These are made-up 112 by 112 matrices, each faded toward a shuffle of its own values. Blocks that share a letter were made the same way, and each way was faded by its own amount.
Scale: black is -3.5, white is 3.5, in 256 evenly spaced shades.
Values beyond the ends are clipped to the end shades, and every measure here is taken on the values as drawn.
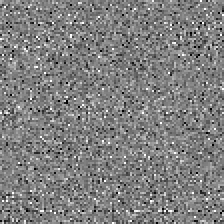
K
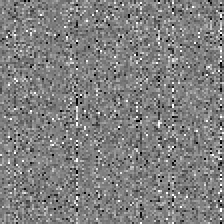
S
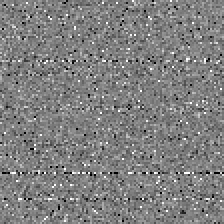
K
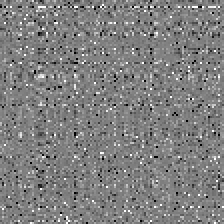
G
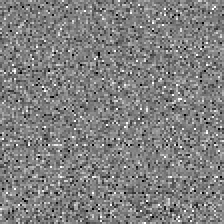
K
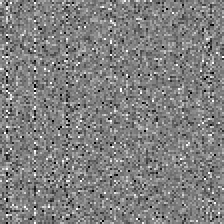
S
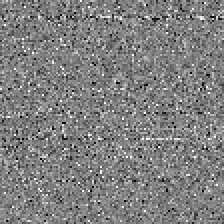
K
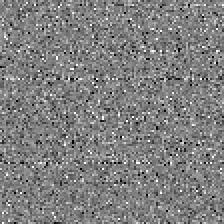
K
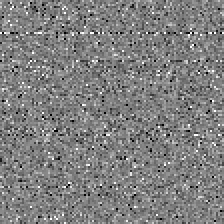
K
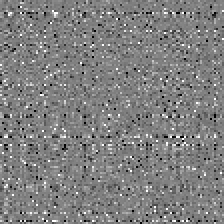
G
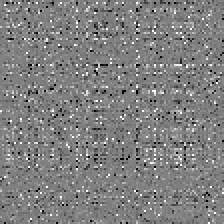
G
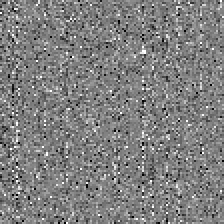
S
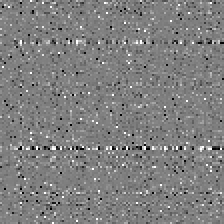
G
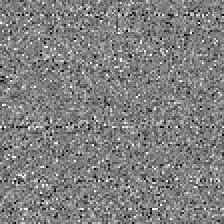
K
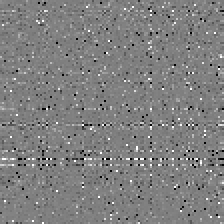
G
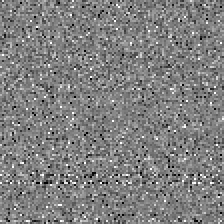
K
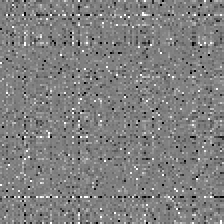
G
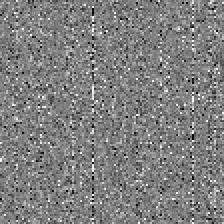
S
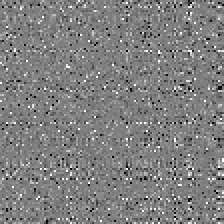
G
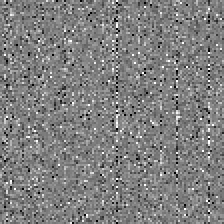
S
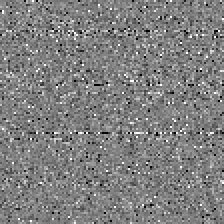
K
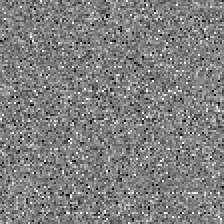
K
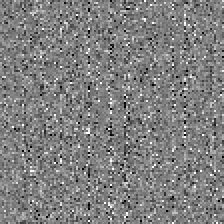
S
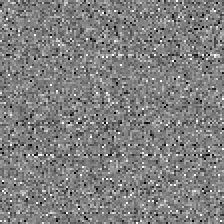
K
